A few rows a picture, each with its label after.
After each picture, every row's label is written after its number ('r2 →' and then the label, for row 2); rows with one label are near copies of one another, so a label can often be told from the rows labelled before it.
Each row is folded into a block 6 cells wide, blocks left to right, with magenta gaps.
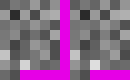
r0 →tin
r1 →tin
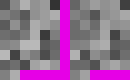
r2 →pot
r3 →pot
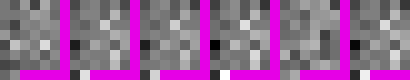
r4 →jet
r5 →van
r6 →van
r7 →van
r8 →pot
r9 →van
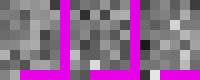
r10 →pot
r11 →tin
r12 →van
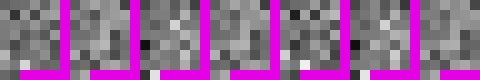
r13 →tin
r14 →pot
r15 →van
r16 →pot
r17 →tin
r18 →van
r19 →pot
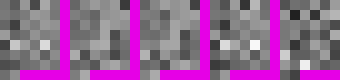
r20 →jet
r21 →pot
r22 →pot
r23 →jet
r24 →tin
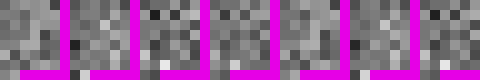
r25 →pot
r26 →van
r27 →tin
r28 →tin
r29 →pot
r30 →van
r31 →tin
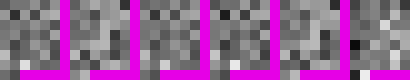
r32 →tin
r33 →pot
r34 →tin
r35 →tin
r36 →pot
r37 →van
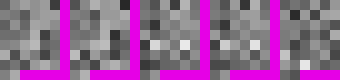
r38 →pot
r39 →pot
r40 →jet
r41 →jet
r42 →tin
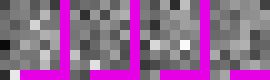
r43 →van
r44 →tin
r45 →jet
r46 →pot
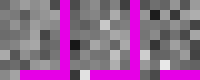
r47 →pot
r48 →van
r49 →tin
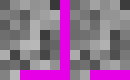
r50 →pot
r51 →pot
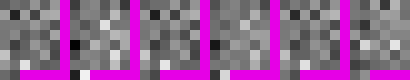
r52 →tin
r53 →van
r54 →tin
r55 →van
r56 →tin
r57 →jet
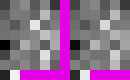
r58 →van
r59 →van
